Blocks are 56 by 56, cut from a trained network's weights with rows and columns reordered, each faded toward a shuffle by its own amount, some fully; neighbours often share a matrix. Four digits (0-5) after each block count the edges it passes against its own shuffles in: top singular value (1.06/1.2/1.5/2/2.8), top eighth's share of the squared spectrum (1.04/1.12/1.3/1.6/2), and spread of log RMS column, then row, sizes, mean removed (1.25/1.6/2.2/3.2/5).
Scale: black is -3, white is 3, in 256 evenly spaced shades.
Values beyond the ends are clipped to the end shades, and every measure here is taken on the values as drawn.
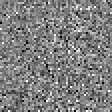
2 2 1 1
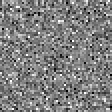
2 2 0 1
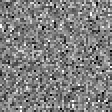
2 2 0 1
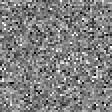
0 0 0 0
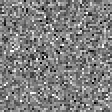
0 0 0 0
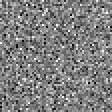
0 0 0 0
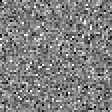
1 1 0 0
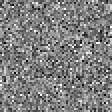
1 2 0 1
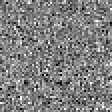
2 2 0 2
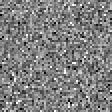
0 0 0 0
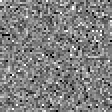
1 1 0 0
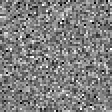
0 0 0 0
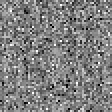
1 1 0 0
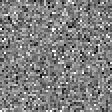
0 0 0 0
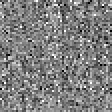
1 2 0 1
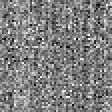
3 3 0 2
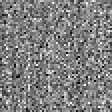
2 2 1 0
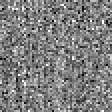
2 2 0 1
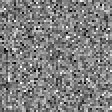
0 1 0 0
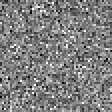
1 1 0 0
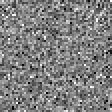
1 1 0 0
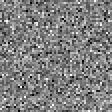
1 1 0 0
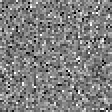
0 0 0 0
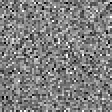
2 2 0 1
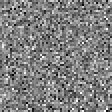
2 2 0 0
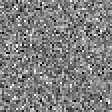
2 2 0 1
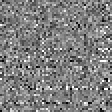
2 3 1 3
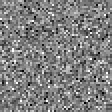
1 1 0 0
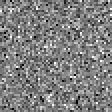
1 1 0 0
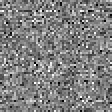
2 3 1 2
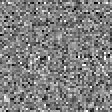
2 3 1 2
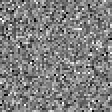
0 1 0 0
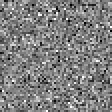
1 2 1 1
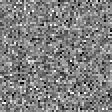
1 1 0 0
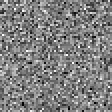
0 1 0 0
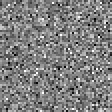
1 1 0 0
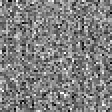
2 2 0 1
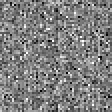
2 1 0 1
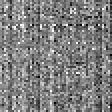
4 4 1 3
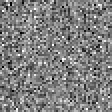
1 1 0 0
